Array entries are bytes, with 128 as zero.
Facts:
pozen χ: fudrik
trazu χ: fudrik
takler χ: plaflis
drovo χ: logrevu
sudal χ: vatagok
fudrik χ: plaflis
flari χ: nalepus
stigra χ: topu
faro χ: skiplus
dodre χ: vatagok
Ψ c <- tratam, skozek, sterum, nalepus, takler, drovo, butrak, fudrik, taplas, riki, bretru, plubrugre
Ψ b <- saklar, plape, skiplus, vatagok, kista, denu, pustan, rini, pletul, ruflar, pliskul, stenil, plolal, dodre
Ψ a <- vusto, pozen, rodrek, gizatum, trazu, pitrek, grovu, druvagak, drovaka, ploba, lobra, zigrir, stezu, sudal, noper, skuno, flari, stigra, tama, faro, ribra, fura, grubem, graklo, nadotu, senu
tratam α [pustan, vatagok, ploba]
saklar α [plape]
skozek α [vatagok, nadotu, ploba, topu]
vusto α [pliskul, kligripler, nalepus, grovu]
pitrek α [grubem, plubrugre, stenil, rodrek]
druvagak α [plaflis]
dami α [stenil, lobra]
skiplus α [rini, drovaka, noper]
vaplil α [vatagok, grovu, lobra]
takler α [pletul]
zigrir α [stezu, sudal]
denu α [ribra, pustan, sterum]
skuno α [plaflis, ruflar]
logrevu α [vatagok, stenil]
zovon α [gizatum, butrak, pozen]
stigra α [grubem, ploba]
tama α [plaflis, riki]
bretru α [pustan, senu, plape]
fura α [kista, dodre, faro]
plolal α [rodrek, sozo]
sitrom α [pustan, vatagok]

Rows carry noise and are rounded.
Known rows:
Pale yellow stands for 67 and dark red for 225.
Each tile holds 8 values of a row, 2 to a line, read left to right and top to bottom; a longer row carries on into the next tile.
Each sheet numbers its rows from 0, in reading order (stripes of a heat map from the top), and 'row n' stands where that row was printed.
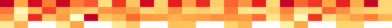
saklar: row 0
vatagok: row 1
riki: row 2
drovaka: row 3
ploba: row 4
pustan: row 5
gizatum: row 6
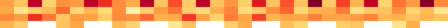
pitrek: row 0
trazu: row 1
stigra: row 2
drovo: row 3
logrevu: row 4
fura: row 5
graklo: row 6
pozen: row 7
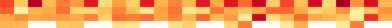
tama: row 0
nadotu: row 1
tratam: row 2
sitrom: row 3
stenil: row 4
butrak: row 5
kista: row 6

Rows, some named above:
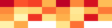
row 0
pustan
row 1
pliskul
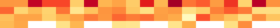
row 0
trazu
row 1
zovon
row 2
tratam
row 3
plape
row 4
plaflis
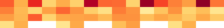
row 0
topu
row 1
fudrik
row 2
takler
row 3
pozen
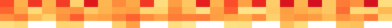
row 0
sterum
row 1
taplas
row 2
plubrugre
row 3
tratam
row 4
senu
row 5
stezu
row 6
nadotu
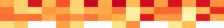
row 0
skozek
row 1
vusto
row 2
skiplus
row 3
denu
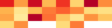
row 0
plolal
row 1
plaflis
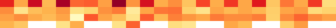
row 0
flari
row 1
plape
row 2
ruflar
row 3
bretru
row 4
rodrek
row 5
plubrugre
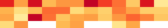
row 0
plolal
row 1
trazu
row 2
nalepus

